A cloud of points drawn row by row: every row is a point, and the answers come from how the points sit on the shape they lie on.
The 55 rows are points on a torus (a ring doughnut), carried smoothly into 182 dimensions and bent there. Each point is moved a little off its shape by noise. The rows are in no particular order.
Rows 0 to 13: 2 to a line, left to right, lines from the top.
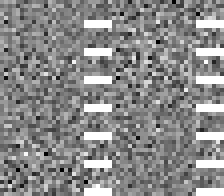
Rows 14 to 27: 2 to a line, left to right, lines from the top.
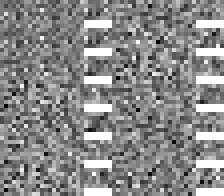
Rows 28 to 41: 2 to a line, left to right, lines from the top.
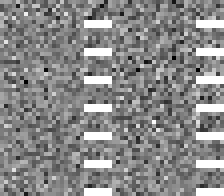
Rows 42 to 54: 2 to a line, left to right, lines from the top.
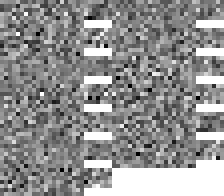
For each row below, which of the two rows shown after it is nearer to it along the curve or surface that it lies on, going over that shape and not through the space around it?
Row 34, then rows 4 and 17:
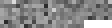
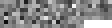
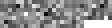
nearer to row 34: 4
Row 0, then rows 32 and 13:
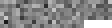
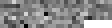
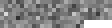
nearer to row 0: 32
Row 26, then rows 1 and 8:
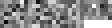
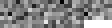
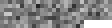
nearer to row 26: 1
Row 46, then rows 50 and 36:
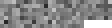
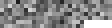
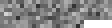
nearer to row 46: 50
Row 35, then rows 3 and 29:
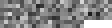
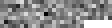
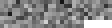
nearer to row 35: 29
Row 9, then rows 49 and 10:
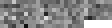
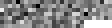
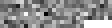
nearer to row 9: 10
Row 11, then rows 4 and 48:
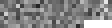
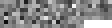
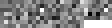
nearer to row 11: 48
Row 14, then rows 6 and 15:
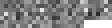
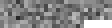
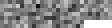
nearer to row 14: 6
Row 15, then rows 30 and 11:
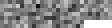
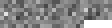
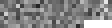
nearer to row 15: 30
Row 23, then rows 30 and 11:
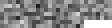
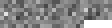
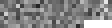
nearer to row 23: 30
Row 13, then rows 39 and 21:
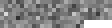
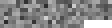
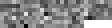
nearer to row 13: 21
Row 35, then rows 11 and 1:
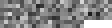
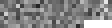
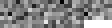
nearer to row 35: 11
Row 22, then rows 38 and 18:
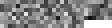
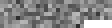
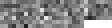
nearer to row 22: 18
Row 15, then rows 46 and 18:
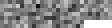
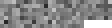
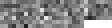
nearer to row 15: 18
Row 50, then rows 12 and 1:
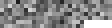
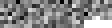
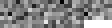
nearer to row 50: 12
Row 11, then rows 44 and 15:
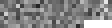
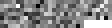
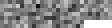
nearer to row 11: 44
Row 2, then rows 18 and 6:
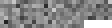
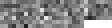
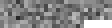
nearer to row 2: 18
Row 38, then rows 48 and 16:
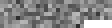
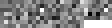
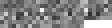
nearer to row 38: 16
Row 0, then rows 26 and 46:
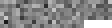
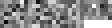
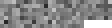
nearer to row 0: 46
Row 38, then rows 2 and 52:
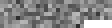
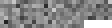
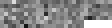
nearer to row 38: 52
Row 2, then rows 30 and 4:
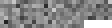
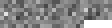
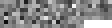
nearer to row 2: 4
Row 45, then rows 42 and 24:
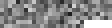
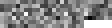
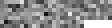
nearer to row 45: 24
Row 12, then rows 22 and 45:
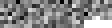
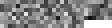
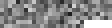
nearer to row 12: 45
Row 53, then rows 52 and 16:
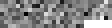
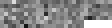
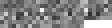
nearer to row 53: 16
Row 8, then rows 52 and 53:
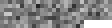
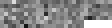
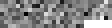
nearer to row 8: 52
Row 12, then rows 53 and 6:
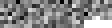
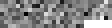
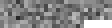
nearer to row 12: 53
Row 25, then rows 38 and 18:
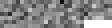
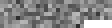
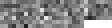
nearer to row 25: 38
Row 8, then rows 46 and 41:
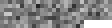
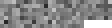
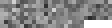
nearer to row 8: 41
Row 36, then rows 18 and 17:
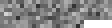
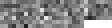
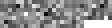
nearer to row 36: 18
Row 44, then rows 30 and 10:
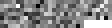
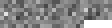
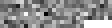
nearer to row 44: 30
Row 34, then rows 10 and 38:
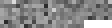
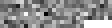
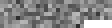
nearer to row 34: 10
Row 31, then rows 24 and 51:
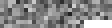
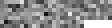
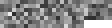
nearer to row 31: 24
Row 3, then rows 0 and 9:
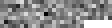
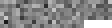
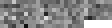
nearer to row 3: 9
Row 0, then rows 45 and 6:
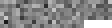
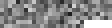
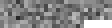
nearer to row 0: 45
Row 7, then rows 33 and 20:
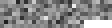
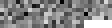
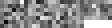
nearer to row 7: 20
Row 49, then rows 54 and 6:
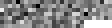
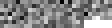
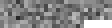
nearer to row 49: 54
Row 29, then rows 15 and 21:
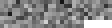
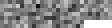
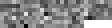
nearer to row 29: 15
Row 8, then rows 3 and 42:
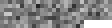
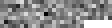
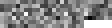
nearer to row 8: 42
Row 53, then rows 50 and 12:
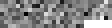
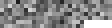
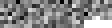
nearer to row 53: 12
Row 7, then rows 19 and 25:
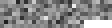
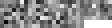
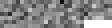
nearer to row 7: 19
